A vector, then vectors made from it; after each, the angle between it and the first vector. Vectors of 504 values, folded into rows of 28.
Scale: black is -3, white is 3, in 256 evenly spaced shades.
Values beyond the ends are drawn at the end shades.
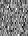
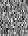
orthogonal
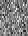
partly aligned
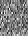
partly aligned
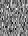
nearly parallel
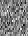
partly aligned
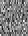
orthogonal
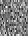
partly aligned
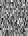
partly aligned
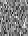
partly opposed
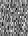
nearly opposite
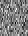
nearly parallel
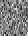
orthogonal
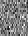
partly opposed
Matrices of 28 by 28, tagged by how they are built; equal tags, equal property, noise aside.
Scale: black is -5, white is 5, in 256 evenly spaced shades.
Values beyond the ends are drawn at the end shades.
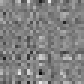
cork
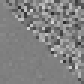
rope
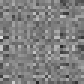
cork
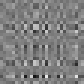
cork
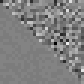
rope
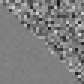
rope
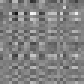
cork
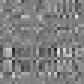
cork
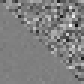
rope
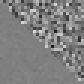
rope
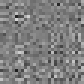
cork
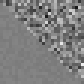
rope
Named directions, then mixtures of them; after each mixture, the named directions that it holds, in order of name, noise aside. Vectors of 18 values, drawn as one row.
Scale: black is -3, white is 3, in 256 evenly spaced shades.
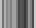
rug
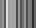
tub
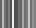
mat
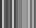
mat, rug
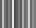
mat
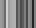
rug, tub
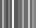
mat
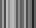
tub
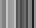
rug, tub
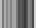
rug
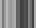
rug, tub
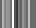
mat, tub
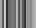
rug, tub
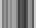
rug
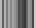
rug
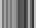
rug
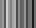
tub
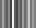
mat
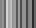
tub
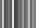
mat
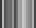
mat, rug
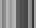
rug, tub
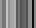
rug, tub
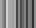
rug, tub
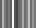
mat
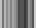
rug
